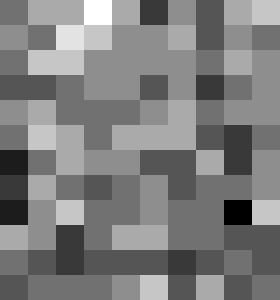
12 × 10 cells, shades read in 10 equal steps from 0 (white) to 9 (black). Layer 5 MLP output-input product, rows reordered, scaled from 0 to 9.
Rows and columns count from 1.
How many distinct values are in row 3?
4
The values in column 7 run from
3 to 7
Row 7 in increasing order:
3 3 4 4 4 5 6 6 7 8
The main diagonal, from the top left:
5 5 2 4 5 3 6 5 9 6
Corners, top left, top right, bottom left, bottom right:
5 2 6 5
